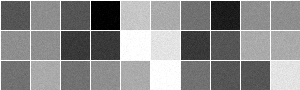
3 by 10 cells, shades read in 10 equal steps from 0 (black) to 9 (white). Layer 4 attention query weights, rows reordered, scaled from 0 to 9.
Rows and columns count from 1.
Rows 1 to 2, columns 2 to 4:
5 3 0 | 5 2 2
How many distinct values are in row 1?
7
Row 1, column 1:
3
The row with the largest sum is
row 3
